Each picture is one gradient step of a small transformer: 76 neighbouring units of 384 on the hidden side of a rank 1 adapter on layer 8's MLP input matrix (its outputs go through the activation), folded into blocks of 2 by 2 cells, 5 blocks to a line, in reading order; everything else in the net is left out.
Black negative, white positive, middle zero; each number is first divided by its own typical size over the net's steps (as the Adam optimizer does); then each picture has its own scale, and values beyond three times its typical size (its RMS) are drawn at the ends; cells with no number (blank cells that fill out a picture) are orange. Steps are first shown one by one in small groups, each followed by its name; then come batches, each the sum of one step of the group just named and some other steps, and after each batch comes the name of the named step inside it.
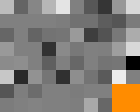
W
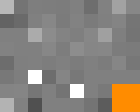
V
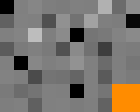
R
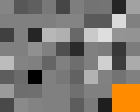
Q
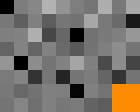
R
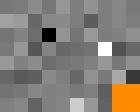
Q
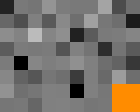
R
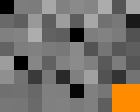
R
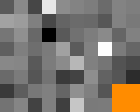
Q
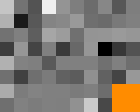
Q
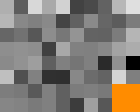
W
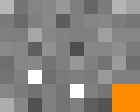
V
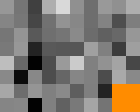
W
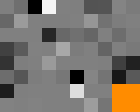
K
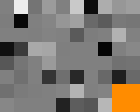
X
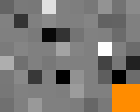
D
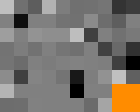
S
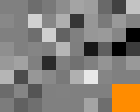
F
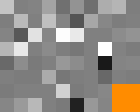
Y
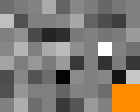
D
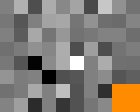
X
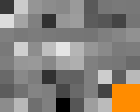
X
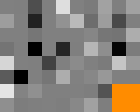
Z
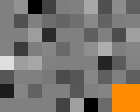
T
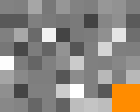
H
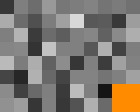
Z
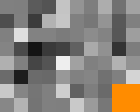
Z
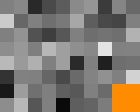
T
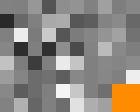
H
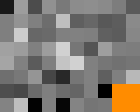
T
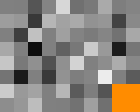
Z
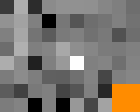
T
